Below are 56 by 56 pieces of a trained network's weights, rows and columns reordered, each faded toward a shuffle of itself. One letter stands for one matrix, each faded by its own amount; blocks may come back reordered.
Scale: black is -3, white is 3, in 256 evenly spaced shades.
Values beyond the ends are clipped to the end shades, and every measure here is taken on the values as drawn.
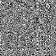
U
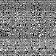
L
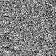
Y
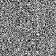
U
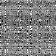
L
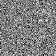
U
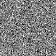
U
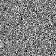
U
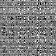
L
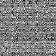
L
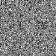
U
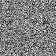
Y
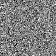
Y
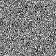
Y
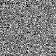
U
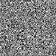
U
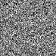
Y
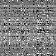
L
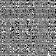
L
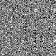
U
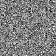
Y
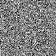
Y
